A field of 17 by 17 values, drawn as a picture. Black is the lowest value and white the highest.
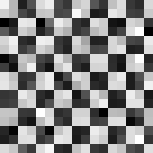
No single row or column stands out from its neighbours. The ninth with the highest average is the top left. The histogram has two humps. There is no seam. A checkerboard runs through the table.
